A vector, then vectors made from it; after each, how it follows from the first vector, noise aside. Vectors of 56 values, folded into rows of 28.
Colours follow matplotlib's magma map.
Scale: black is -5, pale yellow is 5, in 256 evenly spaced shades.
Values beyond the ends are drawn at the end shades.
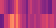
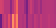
partly zeroed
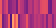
sign-scrambled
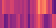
reversed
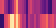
scaled up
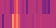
partly zeroed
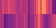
reversed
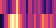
scaled up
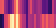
scaled up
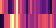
scaled up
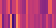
sign-scrambled
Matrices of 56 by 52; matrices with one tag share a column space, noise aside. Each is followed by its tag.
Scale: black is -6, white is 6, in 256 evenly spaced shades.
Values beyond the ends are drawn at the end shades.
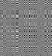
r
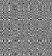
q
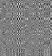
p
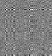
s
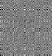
s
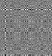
s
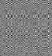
r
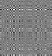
s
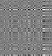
s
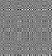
s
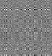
s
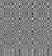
p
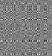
q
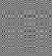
r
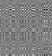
s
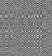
r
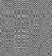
r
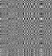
p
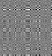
s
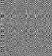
r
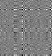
s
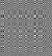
r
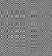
r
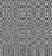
p
